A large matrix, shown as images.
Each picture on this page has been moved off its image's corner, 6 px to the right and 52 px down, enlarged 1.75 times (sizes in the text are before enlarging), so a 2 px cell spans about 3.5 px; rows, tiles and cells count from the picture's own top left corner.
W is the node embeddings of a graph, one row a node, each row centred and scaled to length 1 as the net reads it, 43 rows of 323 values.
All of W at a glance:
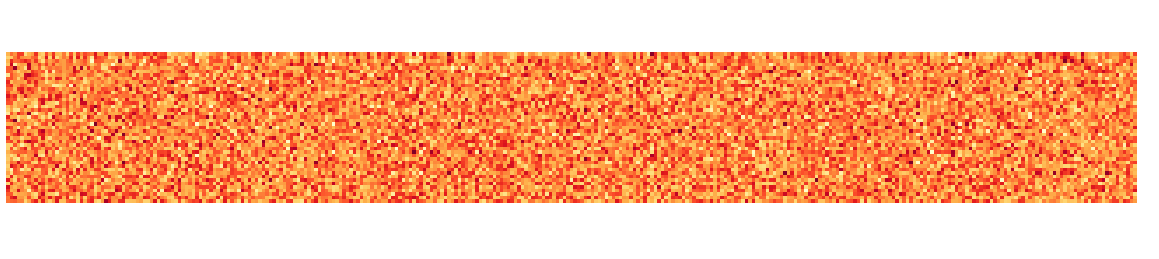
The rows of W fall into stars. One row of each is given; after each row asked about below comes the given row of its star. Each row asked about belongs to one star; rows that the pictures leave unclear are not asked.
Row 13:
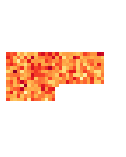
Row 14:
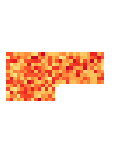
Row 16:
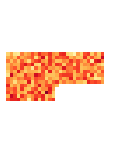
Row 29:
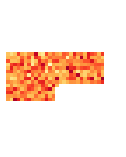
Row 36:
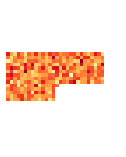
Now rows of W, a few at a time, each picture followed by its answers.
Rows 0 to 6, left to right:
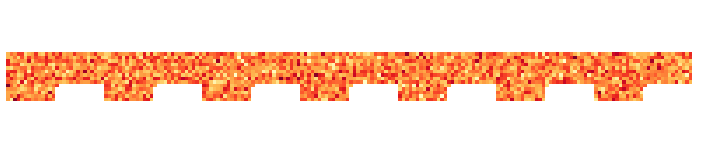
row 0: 29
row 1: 29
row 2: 29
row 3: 16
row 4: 13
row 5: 36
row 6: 14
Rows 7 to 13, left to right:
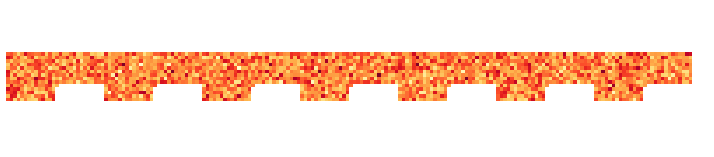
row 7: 16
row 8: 36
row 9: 14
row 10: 36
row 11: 36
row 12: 13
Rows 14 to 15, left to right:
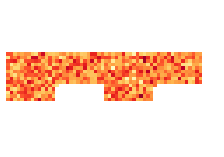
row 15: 14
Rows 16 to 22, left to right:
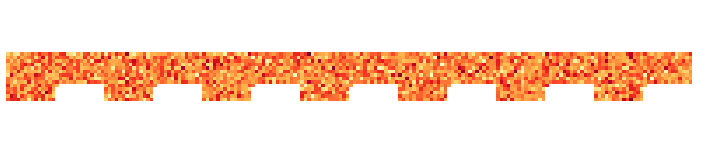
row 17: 14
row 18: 36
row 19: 13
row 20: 29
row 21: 36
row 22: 13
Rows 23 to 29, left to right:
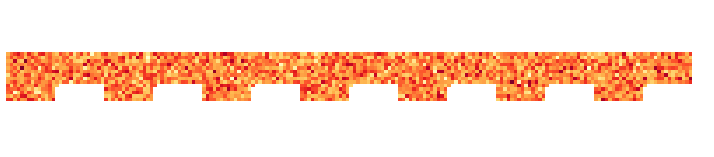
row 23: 16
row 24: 36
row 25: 14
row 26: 16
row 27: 14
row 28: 29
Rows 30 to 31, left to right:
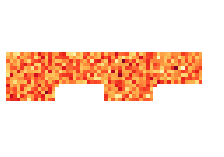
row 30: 16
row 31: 13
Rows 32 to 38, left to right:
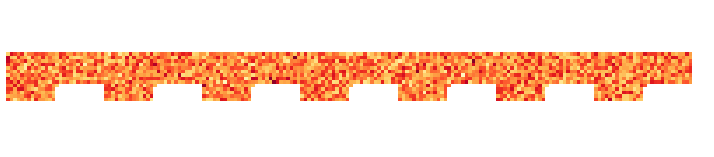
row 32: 16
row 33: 29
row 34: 29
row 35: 14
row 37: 16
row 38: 36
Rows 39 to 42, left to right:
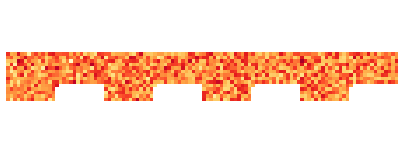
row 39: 36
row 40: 14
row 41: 13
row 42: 36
